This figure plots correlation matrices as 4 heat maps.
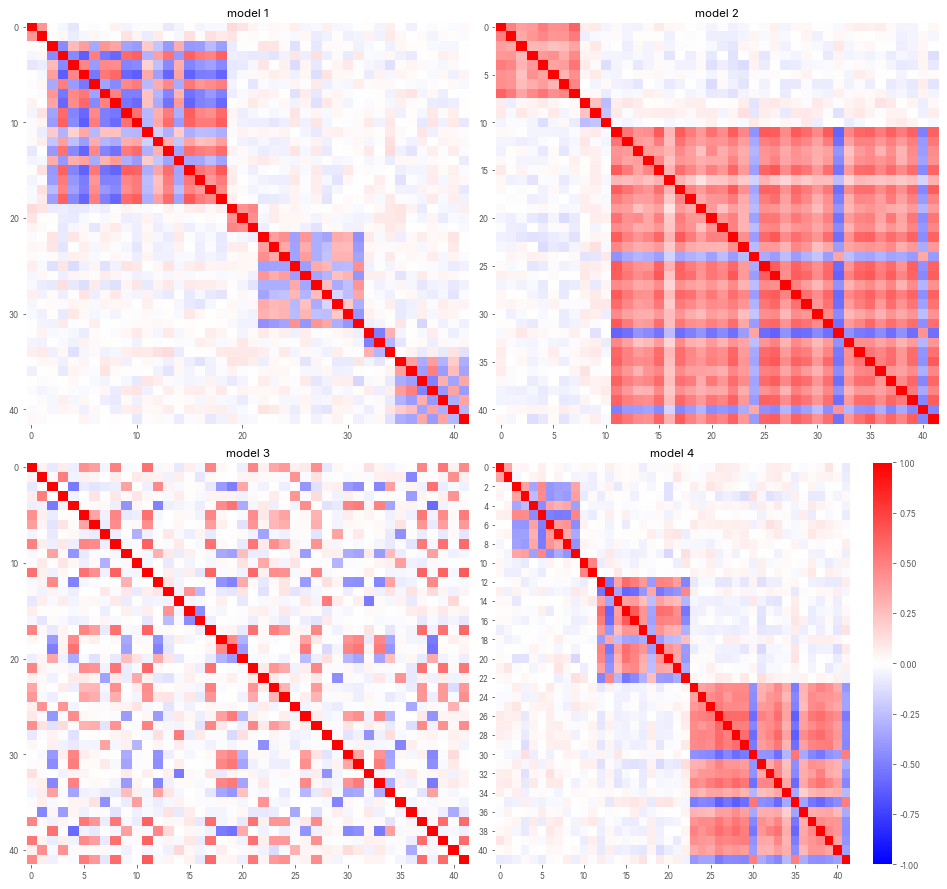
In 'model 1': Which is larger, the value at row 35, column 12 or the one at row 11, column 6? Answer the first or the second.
the first
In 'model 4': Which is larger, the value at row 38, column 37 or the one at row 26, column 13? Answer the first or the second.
the first
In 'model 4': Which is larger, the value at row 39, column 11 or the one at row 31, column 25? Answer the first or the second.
the second
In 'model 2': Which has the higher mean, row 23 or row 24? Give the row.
23
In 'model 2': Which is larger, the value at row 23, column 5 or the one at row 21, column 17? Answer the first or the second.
the second
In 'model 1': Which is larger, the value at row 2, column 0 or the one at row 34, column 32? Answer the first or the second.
the second
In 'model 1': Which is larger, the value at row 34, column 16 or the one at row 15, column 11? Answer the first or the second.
the first
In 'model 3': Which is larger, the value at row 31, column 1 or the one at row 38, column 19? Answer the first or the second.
the first
